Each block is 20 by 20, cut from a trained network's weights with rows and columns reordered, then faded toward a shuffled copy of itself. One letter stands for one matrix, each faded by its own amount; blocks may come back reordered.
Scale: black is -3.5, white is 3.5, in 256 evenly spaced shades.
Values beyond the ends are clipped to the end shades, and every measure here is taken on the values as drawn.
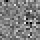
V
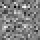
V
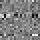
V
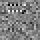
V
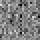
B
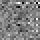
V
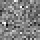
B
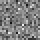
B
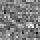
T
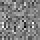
V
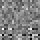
V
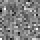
B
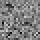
B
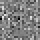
B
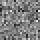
T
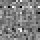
V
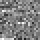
T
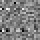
V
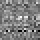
V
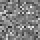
T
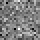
B
